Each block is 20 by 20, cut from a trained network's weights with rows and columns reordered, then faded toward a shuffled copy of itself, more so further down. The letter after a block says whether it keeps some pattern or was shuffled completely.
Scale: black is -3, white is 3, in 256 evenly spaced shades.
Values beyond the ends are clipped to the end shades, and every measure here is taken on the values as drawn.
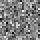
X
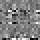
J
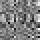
J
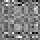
J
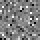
X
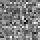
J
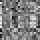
J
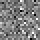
X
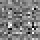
J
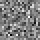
X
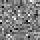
X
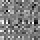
J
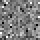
X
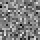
X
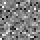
X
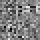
J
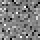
X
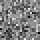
X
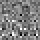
J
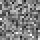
X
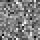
X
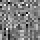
J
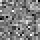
X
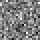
X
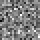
X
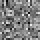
J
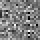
J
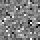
X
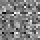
J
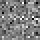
J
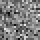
X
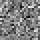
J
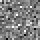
X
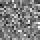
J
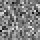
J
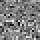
J
